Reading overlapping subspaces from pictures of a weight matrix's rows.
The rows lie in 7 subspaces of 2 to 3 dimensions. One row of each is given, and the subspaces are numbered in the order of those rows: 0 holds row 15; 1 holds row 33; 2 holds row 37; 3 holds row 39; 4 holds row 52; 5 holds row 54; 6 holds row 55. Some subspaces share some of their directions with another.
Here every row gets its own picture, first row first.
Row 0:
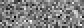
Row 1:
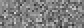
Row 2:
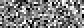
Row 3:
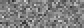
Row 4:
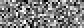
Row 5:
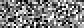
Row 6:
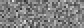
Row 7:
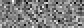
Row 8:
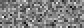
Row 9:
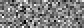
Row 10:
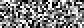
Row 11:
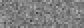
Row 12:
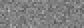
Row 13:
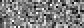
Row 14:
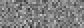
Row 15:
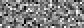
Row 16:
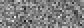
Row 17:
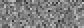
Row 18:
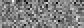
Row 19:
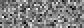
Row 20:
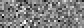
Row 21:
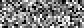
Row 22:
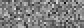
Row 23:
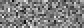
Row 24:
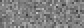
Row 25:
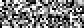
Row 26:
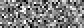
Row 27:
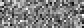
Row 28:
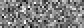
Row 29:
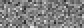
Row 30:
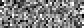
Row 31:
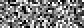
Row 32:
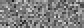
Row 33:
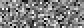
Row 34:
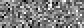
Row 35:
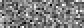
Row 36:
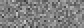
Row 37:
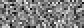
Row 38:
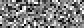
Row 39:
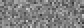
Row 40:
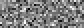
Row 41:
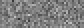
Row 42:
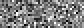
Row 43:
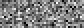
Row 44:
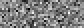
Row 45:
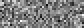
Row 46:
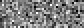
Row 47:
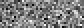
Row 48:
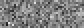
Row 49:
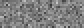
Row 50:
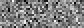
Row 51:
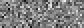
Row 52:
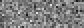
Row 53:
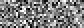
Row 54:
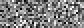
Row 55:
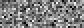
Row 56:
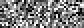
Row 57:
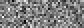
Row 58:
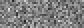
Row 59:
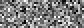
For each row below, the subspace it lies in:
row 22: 6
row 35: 4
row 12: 2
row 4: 1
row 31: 2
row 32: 5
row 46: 4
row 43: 6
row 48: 5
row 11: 4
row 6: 5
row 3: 5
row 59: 3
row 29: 2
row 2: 3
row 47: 1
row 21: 3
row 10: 0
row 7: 2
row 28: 5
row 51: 0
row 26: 5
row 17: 2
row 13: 4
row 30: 3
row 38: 0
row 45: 3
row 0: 1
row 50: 2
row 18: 2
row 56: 5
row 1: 6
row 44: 1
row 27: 3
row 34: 0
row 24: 4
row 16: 1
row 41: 6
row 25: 3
